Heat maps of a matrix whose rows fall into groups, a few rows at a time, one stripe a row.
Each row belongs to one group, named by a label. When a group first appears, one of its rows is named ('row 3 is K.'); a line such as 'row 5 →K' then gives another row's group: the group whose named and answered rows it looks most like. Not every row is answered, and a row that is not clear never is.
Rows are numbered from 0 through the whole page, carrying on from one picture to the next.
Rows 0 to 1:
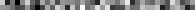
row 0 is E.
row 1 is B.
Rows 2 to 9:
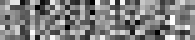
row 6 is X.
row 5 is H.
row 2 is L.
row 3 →B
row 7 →L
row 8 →H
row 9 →X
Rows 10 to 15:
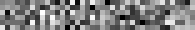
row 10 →H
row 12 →E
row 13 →X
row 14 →X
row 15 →L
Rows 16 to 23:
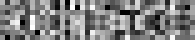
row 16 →H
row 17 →H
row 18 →X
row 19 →H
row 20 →H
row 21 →H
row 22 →X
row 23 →E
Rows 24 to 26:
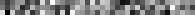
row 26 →E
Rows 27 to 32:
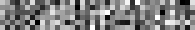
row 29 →B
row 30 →E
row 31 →X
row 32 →E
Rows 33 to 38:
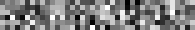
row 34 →B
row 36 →E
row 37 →L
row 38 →E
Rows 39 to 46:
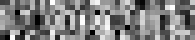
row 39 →X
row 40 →X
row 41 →E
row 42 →B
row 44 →B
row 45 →L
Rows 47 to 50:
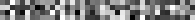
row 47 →E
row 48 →B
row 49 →E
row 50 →E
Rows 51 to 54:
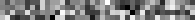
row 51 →X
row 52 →X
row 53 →E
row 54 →B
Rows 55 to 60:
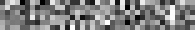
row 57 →H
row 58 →X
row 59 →B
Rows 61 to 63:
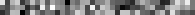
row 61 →L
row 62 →X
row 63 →H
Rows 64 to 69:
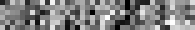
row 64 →X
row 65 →B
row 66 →L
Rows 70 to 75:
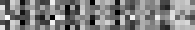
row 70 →L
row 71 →L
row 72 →L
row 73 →B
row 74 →L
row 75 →L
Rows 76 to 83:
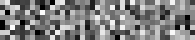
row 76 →B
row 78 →E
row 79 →B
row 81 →E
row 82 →B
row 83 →L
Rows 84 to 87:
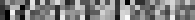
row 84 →X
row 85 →H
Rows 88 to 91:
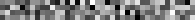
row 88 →H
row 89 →L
